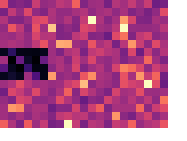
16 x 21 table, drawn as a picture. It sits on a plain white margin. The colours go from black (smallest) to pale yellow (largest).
Ninth with the lowest average: middle left. Histogram: heavy tails on both sides. Odd patch: lower, in the middle left.
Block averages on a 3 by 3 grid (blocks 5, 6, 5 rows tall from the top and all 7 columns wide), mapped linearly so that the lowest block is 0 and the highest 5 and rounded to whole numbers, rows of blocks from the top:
444 | 055 | 445
